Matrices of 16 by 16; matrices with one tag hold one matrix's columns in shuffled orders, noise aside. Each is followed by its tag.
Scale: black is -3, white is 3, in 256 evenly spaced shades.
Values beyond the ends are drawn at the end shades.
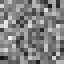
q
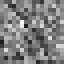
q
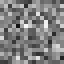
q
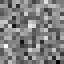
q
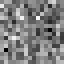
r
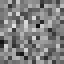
q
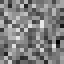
q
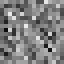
r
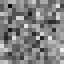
r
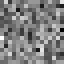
r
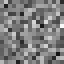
q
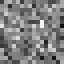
q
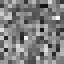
r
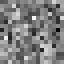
r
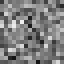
q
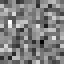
q
